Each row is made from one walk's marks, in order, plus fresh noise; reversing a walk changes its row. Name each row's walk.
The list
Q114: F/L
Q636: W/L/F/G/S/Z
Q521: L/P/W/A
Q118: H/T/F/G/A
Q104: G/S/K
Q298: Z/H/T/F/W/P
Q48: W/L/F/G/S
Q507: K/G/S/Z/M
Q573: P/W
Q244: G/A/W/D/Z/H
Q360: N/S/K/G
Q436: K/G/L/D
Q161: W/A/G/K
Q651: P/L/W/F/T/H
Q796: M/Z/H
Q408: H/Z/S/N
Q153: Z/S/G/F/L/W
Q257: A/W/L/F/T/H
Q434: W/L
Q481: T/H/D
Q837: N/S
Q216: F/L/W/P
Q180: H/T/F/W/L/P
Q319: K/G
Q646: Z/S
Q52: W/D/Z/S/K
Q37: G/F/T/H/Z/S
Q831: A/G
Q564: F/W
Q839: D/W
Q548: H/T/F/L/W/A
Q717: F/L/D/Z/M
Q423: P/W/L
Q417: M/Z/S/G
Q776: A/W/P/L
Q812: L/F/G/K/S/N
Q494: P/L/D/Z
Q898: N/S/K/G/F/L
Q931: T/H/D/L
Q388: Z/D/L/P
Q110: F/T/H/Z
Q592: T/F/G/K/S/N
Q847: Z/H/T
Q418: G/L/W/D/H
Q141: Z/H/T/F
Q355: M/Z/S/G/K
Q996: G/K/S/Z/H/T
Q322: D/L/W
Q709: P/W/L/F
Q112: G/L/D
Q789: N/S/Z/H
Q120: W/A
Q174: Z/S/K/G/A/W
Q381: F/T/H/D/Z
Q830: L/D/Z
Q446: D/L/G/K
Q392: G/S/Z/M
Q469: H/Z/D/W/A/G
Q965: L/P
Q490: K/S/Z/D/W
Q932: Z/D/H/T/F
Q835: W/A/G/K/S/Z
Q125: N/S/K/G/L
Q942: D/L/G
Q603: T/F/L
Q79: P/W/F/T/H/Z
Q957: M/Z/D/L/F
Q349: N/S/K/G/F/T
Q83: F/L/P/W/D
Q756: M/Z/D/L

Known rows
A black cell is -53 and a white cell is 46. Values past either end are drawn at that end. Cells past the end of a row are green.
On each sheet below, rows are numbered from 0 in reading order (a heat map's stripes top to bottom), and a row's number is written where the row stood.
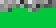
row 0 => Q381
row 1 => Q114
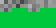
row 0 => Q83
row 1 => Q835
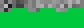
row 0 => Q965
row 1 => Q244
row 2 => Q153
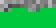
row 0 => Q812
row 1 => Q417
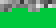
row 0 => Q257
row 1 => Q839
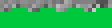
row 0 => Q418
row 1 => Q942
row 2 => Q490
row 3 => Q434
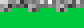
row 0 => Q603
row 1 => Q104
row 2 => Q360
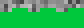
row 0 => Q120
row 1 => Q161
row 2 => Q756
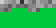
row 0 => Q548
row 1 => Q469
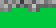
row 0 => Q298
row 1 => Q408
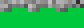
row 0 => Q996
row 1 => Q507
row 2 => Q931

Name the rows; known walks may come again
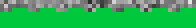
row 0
Q408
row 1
Q244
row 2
Q153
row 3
Q423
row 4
Q118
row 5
Q125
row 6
Q392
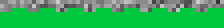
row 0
Q174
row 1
Q789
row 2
Q812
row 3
Q161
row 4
Q37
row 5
Q756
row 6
Q434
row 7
Q257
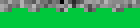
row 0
Q355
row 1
Q388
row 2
Q573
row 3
Q831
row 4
Q112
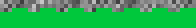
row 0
Q651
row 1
Q646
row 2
Q521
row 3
Q796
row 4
Q494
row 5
Q636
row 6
Q79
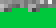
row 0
Q436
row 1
Q104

